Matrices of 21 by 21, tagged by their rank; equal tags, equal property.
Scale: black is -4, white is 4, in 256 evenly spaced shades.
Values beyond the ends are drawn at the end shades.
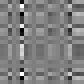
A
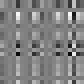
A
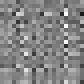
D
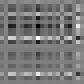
A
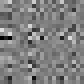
D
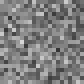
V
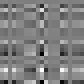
A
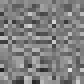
D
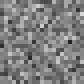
V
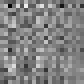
D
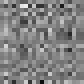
D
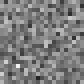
V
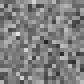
V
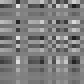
A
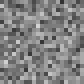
V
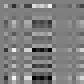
A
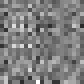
D
